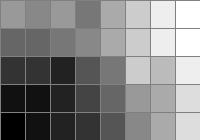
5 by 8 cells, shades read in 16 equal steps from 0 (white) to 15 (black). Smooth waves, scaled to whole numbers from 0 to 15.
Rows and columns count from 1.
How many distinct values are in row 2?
7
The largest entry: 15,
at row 5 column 1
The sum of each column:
56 56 53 48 37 22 16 5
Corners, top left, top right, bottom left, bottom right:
6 0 15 2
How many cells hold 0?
2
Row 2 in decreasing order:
9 9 8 7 5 3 1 0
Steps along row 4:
same down down down down down down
